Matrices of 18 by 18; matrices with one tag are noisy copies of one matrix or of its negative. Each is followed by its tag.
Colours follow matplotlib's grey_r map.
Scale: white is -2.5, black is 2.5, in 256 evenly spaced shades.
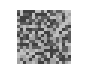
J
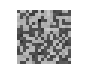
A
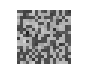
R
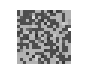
J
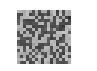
R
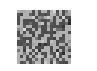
R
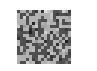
A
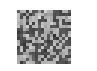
A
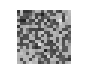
J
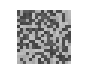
J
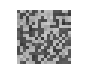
A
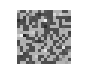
A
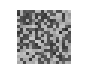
J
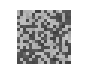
J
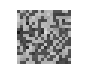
A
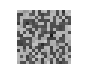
R
